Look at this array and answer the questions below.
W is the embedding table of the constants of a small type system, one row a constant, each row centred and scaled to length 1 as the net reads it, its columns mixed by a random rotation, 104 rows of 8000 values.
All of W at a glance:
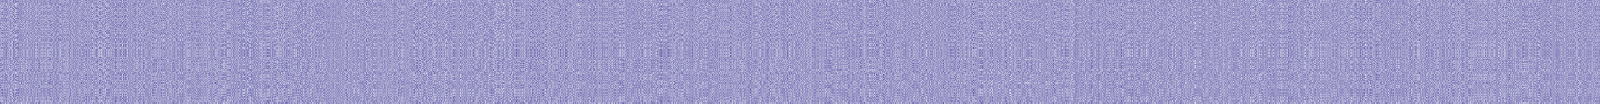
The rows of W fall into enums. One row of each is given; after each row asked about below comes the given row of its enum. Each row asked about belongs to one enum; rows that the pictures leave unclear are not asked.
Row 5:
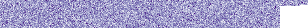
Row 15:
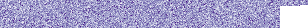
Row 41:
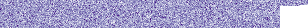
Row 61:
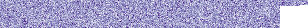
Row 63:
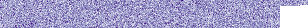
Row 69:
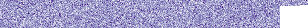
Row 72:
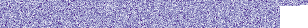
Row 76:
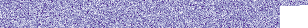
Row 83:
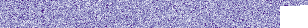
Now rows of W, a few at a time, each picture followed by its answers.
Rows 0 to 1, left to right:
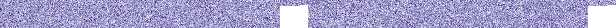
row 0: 41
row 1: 76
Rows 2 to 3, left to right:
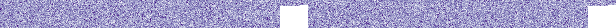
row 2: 41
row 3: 72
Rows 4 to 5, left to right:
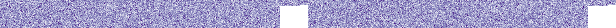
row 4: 72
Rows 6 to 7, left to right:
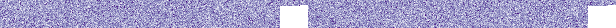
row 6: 15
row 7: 61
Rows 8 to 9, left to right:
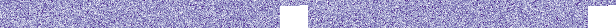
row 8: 76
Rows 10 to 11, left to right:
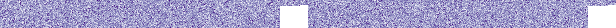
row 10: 15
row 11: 72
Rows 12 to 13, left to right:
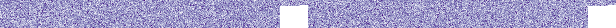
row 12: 76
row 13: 72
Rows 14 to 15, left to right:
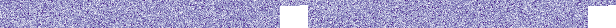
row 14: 76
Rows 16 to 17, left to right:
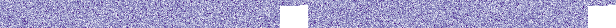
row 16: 61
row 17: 5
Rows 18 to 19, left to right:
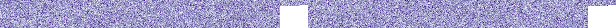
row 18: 76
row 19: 15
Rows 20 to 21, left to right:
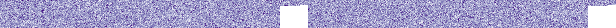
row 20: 83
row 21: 41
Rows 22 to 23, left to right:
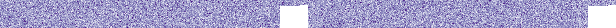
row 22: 61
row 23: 63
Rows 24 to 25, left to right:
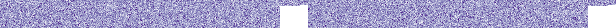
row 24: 72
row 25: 41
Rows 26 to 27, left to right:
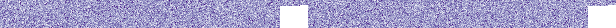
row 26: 15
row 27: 72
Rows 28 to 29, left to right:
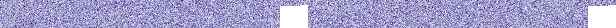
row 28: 63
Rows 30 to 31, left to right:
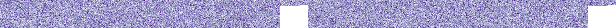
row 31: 61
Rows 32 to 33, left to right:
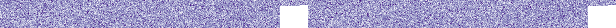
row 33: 69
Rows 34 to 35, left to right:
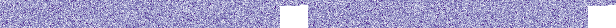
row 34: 5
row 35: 72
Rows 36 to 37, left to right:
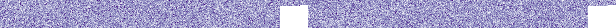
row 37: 76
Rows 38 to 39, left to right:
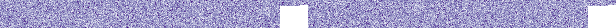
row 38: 61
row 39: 72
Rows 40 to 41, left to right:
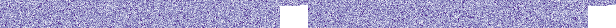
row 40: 72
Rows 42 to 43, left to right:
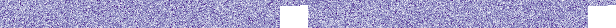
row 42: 15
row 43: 76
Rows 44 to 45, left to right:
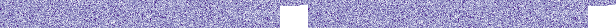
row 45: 41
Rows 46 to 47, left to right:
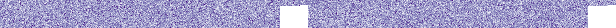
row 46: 15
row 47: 76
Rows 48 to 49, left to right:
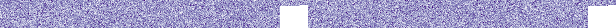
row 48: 76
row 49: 15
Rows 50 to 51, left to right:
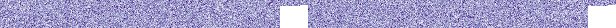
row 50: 15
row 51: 41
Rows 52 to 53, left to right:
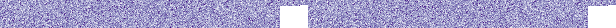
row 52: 15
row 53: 15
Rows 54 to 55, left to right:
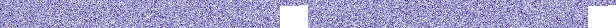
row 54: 41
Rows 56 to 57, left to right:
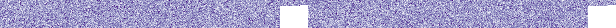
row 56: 15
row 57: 76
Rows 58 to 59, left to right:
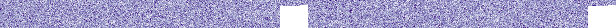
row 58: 41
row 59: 83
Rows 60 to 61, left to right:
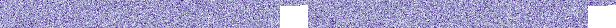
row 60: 63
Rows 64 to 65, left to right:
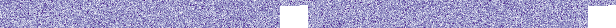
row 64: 76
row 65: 63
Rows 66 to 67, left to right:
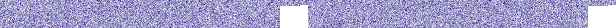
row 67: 63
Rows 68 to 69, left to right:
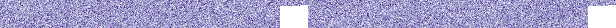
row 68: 15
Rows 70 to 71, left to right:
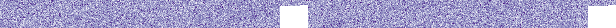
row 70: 69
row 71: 63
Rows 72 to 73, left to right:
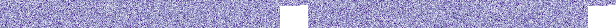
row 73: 5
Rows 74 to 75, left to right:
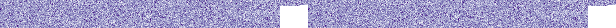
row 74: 41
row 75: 41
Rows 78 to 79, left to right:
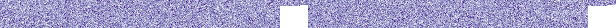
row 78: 15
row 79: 41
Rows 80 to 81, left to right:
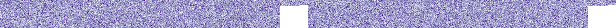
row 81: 72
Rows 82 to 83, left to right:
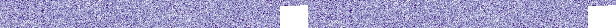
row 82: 83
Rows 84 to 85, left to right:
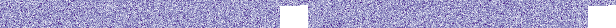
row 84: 72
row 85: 63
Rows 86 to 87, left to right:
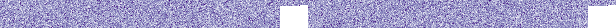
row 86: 15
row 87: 63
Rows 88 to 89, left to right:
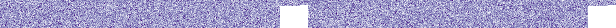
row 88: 72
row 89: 76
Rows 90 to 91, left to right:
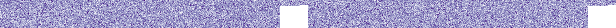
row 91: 72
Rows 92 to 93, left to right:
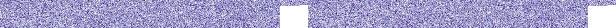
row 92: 76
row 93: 76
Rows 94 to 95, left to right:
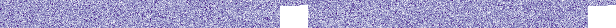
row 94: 41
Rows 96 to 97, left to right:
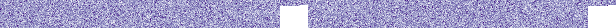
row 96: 41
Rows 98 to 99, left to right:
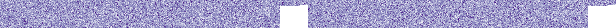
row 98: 61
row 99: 41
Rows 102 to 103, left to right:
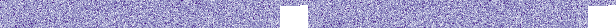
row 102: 63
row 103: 63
